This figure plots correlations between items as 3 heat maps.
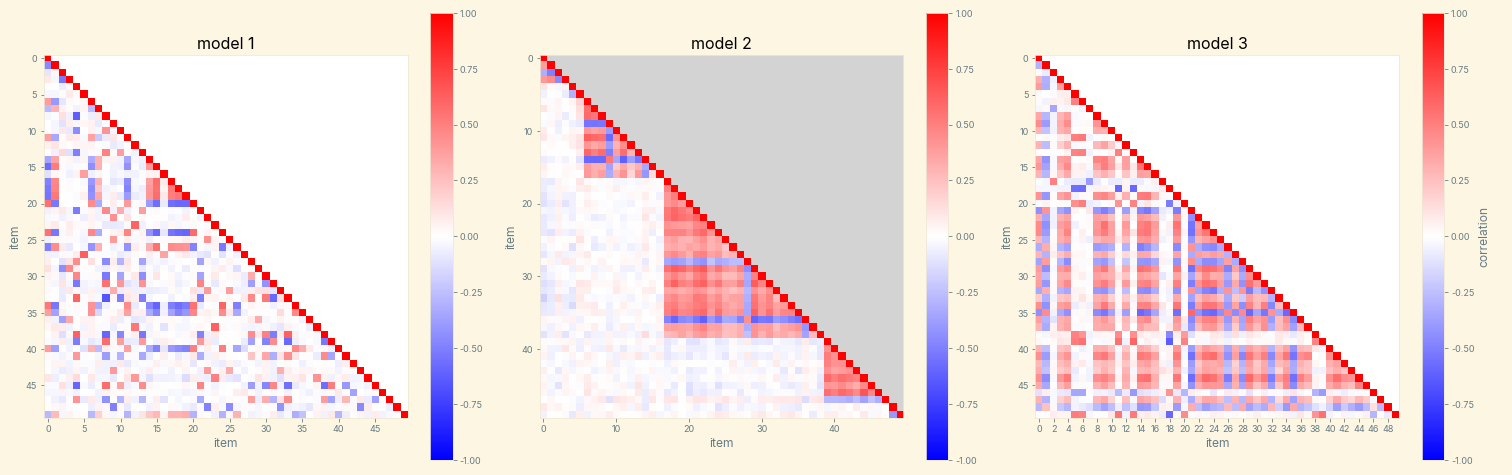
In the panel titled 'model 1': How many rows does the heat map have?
50
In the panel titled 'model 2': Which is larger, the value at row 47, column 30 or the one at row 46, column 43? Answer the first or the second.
the second
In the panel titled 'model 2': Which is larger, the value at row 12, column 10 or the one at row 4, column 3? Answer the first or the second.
the first
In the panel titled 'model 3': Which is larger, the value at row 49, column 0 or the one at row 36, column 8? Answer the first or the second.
the second
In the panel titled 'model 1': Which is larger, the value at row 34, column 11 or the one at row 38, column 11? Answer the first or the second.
the first
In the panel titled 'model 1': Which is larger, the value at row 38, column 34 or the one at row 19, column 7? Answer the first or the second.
the second
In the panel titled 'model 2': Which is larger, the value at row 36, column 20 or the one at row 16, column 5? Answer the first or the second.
the second
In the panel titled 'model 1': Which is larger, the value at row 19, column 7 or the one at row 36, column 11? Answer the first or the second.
the first
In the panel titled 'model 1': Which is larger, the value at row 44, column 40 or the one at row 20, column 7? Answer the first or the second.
the first
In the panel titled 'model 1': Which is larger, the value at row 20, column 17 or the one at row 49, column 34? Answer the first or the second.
the second
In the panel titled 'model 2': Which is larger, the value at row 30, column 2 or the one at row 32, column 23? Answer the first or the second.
the second
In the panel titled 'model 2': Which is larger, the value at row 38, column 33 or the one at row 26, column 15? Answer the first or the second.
the first
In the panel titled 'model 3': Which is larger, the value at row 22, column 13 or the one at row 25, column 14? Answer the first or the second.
the second
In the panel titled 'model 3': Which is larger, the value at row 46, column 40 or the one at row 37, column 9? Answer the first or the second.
the second
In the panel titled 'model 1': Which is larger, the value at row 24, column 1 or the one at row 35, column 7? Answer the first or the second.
the second
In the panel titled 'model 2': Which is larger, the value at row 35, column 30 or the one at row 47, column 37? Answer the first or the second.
the first
